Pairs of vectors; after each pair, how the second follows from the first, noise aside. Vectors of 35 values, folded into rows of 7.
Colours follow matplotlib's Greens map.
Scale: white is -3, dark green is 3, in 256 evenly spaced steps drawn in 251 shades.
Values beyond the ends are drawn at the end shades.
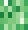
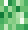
copied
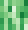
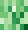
sign-scrambled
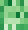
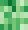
shuffled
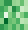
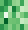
copied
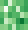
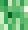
shuffled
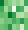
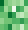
copied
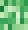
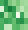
sign-scrambled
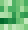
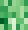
sign-scrambled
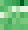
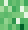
shuffled
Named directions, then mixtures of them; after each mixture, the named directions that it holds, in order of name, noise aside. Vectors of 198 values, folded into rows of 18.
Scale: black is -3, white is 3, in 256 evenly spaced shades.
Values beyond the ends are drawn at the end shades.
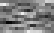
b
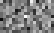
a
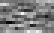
b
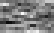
b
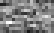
a, b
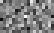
a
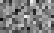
a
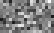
a, b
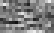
a, b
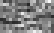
a, b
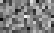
a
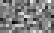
a, b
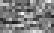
a, b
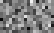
a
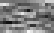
b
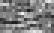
a, b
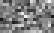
a, b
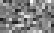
a, b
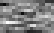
b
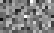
a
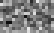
a, b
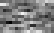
b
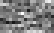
a, b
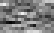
b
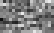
a, b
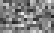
a, b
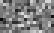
a, b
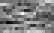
b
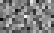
a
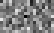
a
